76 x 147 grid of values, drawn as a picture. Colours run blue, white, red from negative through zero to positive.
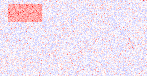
The top left is the ninth with the highest average. An odd patch, higher than its surroundings, sits in the top left. The values are skewed, with a long tail toward high values.
